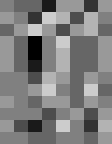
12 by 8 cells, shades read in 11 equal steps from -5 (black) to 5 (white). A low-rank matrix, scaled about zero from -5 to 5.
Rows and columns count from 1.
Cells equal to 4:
0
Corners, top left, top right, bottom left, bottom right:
0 1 0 1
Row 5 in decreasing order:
2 1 1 0 -1 -1 -1 -5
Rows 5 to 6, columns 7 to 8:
-1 1 | -1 1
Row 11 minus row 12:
1 -2 -3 0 3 0 -2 1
